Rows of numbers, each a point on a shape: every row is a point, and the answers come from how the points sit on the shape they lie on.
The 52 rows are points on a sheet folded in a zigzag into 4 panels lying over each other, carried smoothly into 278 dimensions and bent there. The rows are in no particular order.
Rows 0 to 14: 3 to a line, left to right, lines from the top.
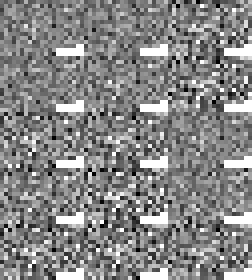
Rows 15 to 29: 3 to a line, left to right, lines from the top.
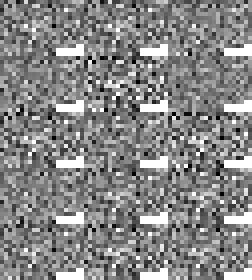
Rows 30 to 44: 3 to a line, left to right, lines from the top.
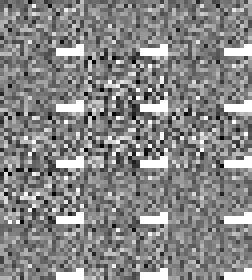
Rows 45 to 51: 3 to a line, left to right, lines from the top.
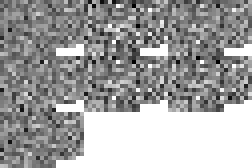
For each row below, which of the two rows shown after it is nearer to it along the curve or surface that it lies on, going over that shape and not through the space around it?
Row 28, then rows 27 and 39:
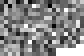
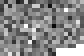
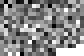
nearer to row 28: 39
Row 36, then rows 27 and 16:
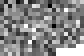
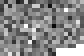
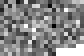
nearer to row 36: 27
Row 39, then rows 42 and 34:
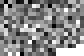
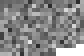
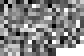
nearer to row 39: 34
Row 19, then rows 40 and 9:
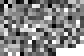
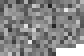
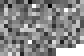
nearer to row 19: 9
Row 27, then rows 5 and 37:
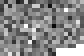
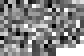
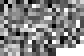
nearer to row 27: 5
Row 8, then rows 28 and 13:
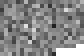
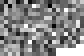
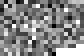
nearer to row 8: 13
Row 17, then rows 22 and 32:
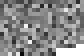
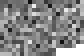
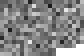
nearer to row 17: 32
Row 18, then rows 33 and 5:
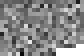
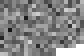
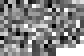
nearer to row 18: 33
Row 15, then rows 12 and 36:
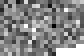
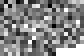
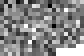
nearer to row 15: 12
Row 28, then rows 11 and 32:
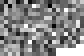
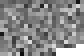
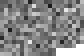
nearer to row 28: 32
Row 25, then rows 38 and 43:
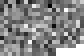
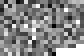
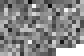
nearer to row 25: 38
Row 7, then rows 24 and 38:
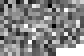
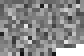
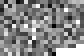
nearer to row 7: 38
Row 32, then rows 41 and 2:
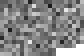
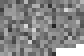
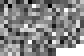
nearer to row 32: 2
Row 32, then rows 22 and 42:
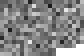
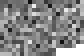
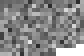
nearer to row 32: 42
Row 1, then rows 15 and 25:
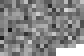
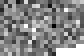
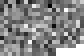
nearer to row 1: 15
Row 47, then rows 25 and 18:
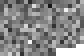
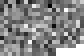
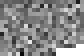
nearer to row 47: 18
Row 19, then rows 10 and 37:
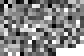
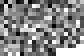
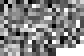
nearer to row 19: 10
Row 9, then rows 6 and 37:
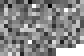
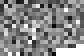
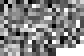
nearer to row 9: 37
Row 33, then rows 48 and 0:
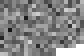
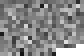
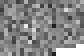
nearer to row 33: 48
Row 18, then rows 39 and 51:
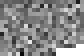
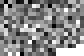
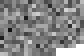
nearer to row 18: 51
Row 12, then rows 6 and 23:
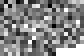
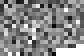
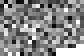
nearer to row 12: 6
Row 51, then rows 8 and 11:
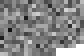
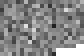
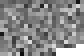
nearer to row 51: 11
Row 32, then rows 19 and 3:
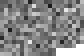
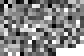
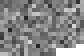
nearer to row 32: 3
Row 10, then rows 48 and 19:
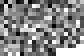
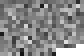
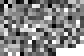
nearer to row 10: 19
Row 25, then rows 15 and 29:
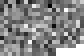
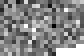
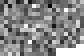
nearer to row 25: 15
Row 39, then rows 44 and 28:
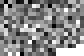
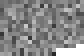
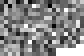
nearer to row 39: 28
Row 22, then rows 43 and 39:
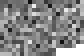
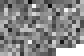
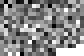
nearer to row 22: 43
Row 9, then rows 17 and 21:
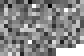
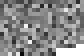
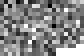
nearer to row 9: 17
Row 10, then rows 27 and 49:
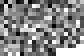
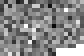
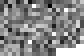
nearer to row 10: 49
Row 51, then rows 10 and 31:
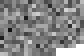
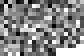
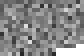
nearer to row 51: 31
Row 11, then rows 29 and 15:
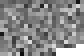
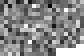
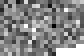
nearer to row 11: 29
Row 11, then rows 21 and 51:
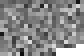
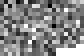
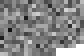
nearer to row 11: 51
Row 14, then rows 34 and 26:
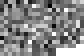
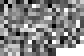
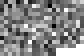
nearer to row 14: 26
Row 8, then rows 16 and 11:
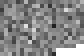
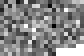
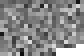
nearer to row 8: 16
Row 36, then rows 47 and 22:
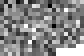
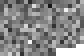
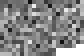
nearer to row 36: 47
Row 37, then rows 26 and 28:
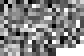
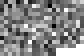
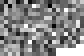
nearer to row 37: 28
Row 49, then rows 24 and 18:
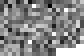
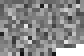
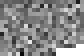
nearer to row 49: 18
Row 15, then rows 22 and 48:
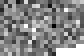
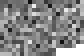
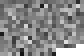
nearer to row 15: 48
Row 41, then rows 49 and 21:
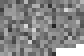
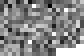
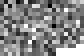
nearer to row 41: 21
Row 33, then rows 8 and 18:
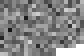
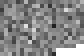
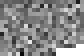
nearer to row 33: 18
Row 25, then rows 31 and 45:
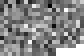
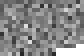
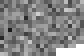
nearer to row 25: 31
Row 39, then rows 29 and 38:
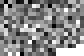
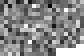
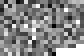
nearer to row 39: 29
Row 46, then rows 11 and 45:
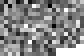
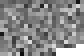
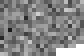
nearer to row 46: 11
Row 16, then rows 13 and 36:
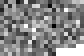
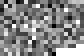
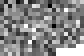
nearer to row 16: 13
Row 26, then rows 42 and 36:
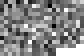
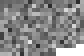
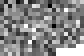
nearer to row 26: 36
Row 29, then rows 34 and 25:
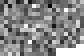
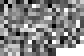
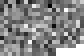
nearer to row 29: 34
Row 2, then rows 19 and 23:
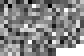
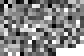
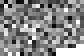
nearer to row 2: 19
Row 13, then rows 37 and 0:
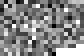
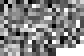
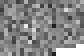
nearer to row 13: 0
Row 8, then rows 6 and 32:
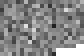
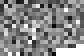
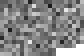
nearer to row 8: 6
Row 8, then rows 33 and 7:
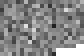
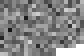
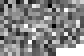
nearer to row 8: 7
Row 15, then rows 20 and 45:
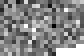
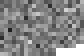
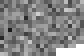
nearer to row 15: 45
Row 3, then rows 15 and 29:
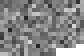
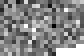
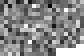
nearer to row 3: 29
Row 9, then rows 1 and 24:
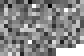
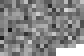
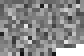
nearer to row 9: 24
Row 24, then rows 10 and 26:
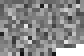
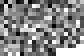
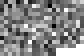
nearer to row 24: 26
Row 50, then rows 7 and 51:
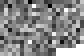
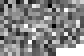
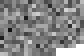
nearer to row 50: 51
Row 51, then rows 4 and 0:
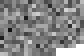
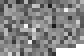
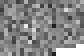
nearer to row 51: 4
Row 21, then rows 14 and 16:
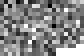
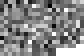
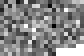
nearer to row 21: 14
